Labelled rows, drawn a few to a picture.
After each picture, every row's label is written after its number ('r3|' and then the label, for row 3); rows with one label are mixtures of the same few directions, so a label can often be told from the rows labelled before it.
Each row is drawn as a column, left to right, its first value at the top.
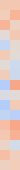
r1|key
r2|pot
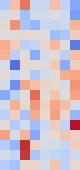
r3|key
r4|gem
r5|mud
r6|key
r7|key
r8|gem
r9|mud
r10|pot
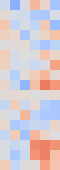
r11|mud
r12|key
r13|pot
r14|mud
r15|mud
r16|gem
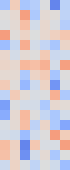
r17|gem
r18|key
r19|mud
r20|pot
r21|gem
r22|key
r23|pot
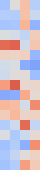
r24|key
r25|key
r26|pot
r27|gem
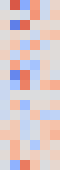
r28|key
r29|mud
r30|mud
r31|pot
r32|pot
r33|pot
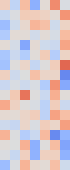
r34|mud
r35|key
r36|key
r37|mud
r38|key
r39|key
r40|mud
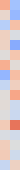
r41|mud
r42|pot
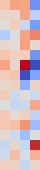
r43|gem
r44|key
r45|mud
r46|gem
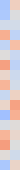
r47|pot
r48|gem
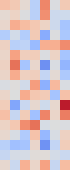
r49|gem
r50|gem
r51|pot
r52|pot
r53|pot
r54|key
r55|gem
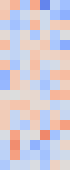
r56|mud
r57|mud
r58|key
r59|gem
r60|key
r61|pot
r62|pot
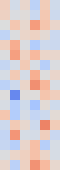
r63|pot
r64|key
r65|mud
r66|mud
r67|pot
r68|pot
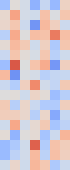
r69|mud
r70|mud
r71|key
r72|gem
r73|mud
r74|gem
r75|pot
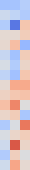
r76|key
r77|gem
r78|pot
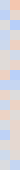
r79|pot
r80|mud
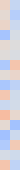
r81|pot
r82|pot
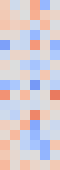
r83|key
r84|key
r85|pot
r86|pot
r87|mud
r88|key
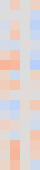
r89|gem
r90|mud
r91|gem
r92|mud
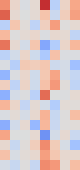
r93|pot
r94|gem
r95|gem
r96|pot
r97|key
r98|mud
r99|pot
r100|pot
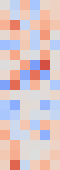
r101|key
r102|mud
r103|mud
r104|mud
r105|mud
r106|key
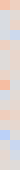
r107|key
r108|gem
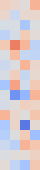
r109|pot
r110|key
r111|pot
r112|key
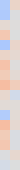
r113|pot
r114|key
